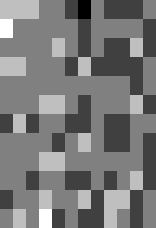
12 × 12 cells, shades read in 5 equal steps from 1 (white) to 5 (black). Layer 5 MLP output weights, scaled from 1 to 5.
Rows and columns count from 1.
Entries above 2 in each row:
9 11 10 9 12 9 11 11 10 11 8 9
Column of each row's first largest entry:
7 7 7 6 11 7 1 5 12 3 1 5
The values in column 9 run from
2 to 4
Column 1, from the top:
2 1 3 2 3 3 4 3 3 3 4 3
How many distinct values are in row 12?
4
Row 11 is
4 3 3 2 3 3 2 4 2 2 4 3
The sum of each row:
39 36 38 38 37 35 41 39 35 40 35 36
